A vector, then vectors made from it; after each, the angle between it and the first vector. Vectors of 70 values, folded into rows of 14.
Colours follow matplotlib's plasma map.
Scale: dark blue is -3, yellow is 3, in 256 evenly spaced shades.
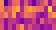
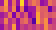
partly opposed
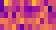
nearly opposite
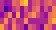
orthogonal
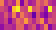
partly aligned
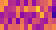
orthogonal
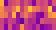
nearly parallel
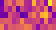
partly opposed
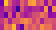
nearly opposite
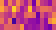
partly aligned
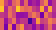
partly aligned
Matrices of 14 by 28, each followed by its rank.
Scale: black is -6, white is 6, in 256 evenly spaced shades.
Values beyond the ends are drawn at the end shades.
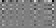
one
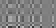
one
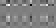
one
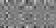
two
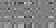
two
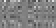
two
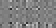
two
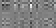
two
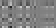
one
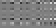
one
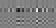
one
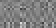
two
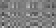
two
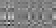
two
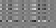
one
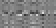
two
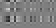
one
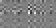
two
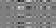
one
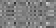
two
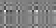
one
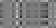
one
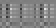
one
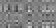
two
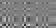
one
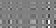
one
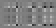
one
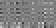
two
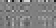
two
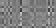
two
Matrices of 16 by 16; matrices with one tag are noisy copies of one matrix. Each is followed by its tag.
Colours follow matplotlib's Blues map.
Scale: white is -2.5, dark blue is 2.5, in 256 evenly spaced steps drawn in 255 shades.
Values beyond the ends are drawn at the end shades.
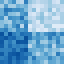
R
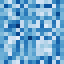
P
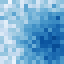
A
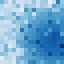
A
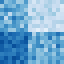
R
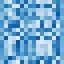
P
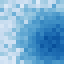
A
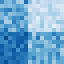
R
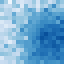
A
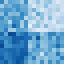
R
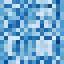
P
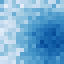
A
